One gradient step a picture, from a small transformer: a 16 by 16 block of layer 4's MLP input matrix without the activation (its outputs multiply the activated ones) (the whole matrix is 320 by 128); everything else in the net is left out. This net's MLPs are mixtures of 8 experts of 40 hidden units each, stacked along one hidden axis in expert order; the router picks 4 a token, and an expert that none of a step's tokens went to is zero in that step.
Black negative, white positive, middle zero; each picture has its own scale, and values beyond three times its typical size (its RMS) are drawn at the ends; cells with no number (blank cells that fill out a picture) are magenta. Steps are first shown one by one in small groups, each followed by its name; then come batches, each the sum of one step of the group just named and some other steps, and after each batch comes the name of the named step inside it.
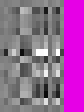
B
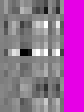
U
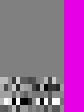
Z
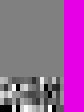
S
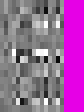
U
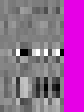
U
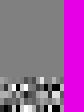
S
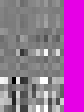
Z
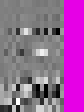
Z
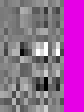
B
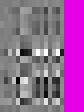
B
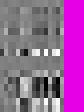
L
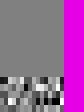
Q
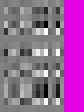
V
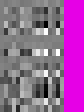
V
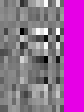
Q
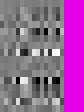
L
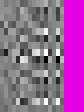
V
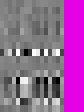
L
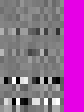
Q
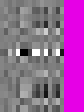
V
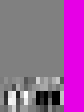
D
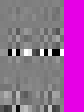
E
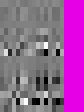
E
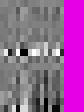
E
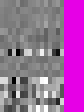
E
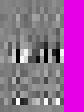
E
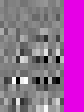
E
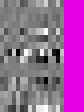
E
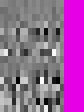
D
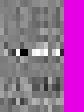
D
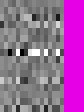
E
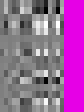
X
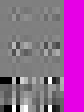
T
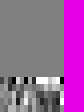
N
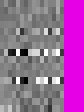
N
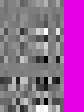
T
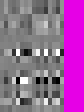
X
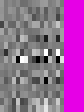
N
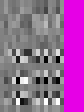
X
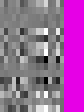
T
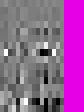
N
